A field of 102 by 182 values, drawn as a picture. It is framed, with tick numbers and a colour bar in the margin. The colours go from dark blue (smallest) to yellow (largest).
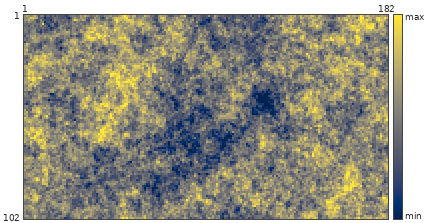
Mirror symmetry: none. Ninth with the lowest average: centre. Stripes: none. Grain: blotchy. Slope: none. Histogram: bell-shaped.
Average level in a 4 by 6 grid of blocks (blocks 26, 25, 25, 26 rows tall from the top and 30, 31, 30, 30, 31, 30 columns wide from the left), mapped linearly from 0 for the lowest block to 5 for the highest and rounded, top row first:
3 4 3 1 3 4
3 5 1 2 3 4
4 3 0 1 3 3
3 2 1 3 3 5
